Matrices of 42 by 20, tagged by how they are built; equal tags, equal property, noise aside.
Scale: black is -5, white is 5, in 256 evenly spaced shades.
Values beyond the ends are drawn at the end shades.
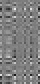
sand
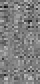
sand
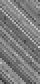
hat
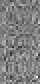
sand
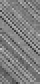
hat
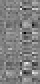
sand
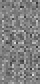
sand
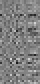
sand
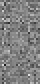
sand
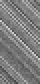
hat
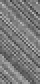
hat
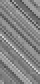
hat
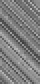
hat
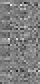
sand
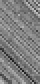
hat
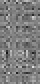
sand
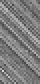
hat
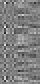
sand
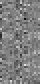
sand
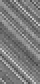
hat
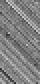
hat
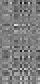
sand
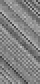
hat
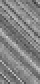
hat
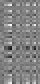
sand
